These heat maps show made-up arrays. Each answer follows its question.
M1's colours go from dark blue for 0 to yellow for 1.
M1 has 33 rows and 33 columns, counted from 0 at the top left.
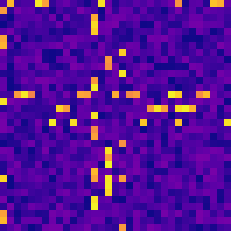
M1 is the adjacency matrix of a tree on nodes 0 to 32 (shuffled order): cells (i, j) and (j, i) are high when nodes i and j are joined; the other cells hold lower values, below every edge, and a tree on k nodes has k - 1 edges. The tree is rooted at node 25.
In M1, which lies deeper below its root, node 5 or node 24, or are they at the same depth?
the same depth
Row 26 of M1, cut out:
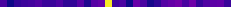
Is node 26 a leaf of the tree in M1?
yes
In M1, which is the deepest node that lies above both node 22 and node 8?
15
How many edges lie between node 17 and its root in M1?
1
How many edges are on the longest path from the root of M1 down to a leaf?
2
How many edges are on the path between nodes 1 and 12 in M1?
4
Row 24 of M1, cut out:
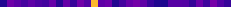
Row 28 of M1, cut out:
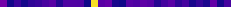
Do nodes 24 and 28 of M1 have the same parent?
yes
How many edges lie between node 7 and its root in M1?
2
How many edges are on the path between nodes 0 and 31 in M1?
1
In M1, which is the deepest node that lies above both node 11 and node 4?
13
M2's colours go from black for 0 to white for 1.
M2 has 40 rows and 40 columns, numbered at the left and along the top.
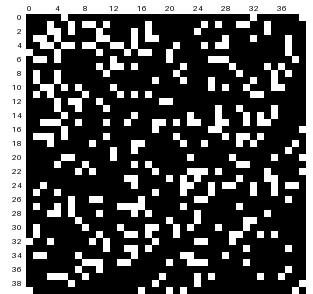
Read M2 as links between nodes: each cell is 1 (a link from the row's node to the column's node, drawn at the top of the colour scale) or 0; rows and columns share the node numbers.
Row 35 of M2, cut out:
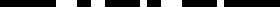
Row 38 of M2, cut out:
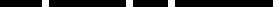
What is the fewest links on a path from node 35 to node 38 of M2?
2
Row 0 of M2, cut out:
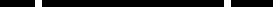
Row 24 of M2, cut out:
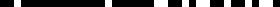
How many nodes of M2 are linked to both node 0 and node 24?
1
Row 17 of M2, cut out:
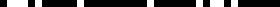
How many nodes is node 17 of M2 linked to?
10
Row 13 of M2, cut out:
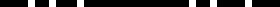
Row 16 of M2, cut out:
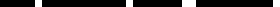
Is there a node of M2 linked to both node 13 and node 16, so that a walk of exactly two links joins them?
yes
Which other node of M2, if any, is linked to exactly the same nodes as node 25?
node 9
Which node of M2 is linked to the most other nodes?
node 15
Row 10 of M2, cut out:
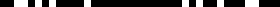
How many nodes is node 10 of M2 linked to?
10
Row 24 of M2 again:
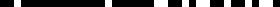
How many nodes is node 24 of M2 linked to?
11
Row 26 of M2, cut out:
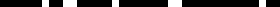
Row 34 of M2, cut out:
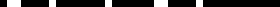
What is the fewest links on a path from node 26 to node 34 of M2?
3
